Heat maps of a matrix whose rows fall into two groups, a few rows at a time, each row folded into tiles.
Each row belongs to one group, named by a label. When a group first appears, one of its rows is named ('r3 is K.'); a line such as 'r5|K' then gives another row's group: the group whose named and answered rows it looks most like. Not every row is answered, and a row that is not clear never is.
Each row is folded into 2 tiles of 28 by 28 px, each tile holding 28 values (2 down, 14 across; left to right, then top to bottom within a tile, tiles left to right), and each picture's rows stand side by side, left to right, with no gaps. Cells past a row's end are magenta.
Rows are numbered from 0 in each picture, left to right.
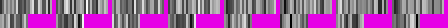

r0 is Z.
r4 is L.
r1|L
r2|Z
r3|L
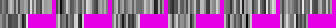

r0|L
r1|L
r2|Z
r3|L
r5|Z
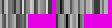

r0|Z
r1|L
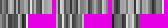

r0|L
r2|L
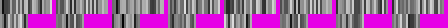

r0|L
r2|L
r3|L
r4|L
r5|L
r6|Z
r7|Z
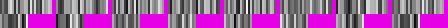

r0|L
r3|Z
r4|Z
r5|Z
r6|Z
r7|L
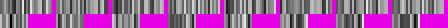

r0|Z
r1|Z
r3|L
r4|L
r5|Z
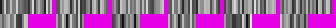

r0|Z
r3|Z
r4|L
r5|Z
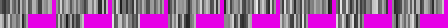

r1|Z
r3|Z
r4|Z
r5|Z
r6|Z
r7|L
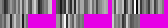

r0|L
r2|Z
